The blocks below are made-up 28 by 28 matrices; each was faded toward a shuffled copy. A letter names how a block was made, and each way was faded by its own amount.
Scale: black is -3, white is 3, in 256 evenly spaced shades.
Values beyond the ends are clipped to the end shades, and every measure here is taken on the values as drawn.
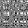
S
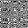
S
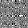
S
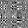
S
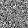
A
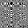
S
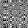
S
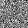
A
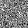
A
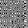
S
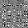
S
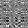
S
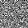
A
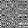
S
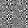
S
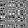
S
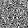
A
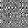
S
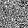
A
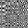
S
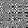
S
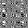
S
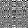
S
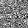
A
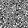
A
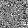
A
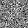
A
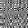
S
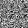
A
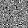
A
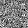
A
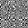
S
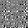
S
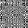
S
